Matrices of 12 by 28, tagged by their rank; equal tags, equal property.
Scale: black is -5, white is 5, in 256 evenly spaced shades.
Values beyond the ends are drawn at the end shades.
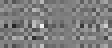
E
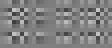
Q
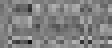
E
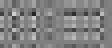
Q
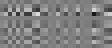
Q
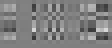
Q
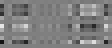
Q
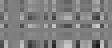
Q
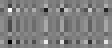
Q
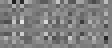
E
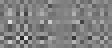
E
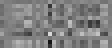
E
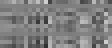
E
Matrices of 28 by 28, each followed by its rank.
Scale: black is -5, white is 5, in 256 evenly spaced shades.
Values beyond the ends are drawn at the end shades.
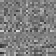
five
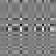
one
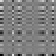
one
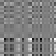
one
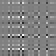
one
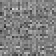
five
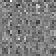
five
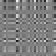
one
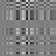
one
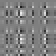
one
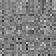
five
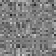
five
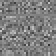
five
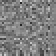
five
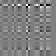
one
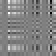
one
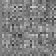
five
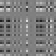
one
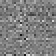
five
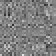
five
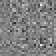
five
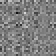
five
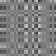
one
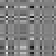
one
